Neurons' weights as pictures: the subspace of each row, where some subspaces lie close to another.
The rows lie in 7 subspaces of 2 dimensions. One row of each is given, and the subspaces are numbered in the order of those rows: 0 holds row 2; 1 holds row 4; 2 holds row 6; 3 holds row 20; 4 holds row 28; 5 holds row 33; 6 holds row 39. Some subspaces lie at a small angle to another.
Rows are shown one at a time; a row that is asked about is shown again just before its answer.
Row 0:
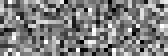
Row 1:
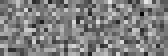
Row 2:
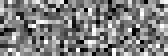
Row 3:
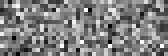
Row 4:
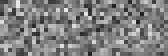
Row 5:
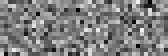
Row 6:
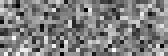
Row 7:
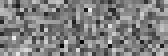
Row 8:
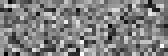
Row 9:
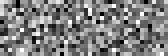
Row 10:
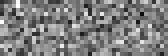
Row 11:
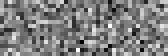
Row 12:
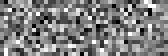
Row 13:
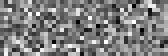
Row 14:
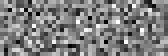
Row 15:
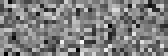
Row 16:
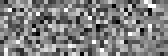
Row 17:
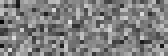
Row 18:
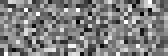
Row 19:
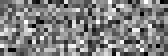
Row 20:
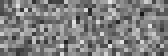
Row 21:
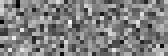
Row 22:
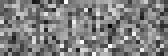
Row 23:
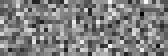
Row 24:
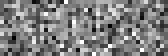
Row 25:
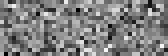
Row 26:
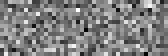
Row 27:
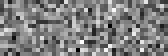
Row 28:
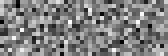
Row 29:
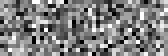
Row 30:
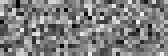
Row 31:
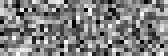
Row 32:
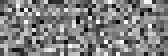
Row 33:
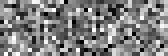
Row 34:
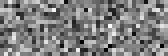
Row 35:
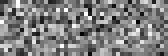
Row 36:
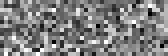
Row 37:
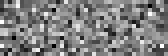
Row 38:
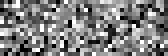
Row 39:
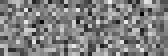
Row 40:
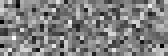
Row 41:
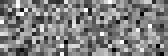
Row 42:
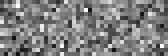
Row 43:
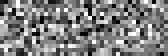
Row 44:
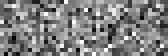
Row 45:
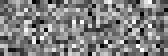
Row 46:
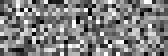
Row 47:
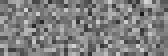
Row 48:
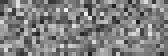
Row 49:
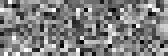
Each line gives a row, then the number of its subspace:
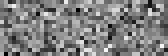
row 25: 5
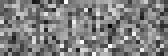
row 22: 5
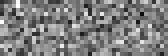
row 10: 1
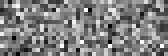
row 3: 3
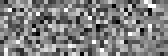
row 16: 4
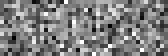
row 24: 5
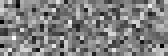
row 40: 4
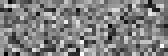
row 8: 6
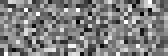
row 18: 6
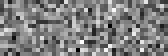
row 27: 0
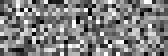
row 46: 3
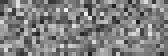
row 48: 1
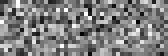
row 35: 1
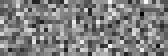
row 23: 6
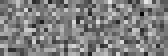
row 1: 6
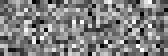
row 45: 5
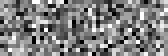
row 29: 5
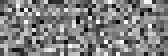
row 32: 3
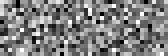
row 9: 4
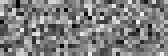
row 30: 1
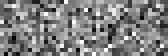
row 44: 5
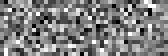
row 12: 4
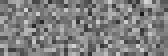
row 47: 6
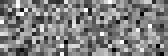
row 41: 2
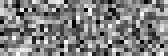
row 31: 3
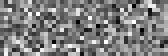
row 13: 2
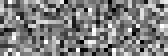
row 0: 0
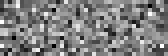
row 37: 4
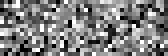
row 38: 2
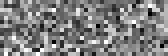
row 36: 2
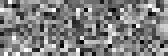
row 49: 3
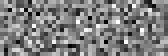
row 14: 2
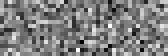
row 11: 0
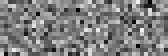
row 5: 5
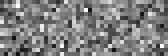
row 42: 2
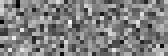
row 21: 4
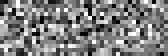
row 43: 1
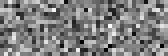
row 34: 6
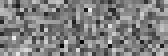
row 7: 3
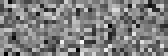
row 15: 0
